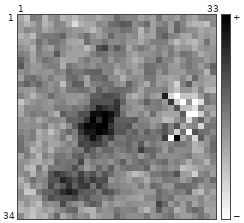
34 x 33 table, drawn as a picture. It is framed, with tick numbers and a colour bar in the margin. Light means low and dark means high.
There are two bumps. In the middle right lies a patch that is rougher than the rest. The centre is the ninth with the highest average. There are no regular stripes. The texture is blotchy. The middle right is the roughest part.
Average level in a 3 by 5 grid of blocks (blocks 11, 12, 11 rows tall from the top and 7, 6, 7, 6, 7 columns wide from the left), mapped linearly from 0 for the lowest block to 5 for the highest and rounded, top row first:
1 1 2 1 1
1 4 5 2 0
1 4 2 2 1
